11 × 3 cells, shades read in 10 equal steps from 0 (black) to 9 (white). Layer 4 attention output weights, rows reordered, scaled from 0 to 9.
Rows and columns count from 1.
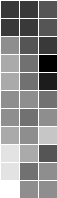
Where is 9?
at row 11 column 1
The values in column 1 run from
2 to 9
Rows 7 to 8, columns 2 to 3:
4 5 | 5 7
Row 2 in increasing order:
2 2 3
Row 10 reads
8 4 5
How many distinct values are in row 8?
3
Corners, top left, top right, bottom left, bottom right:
2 3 9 5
